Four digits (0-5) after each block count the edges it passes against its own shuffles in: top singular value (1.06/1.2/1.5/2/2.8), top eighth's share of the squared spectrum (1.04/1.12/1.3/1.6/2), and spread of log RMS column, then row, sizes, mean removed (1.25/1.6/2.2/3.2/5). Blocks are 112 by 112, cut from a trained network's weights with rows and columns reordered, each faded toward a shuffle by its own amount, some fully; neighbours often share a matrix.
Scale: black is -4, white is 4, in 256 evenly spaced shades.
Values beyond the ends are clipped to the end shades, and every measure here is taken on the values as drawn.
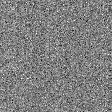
2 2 0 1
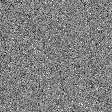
1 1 0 0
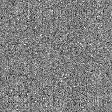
3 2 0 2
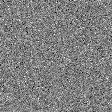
1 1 0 0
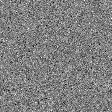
1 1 0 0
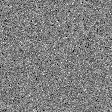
0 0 0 0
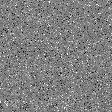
1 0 0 0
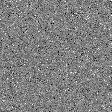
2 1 0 0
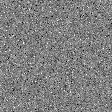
0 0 0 0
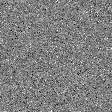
0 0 0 0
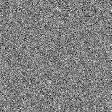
3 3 1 2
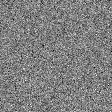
0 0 0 0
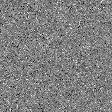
2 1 1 0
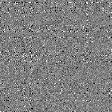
3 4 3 3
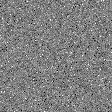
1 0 0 0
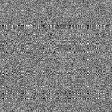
5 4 2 3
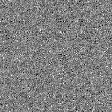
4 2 1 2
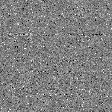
2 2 1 2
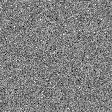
1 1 0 0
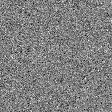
1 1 0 0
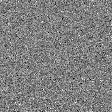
1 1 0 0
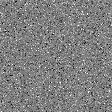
2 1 0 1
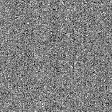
3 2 0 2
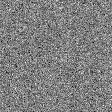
2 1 0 0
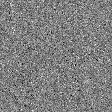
1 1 0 0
